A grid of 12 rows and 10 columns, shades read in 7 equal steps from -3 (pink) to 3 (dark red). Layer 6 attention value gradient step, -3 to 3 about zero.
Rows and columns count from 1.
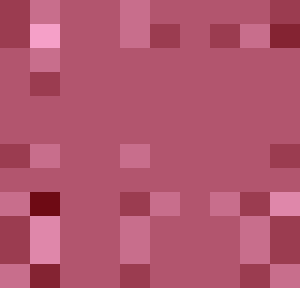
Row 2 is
1 -3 0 0 -1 1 0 1 -1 2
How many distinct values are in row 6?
1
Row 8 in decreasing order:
0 0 0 0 0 0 0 0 0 0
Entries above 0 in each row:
2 4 0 1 0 0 2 0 3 2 2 3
